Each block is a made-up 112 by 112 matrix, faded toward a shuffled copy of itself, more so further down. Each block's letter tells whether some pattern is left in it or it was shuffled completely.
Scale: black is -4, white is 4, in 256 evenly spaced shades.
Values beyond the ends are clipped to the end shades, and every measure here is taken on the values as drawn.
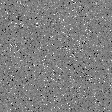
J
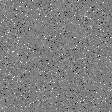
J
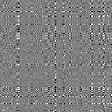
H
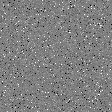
J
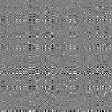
H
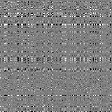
H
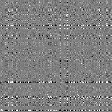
H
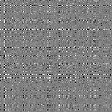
H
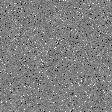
J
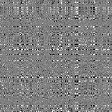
H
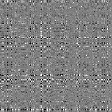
H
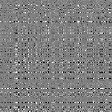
H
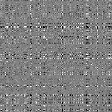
H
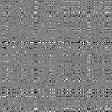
H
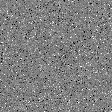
J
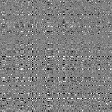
H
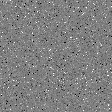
J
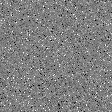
J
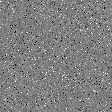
J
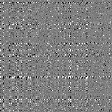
H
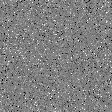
J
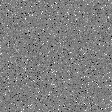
J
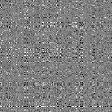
H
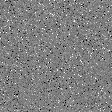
J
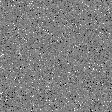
J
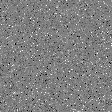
J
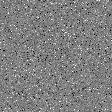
J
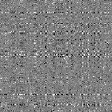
H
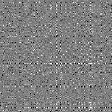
H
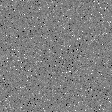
J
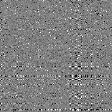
H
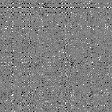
H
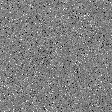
J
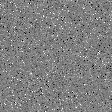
J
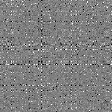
H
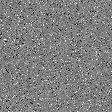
J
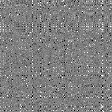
H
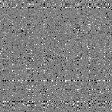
H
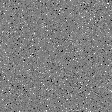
J
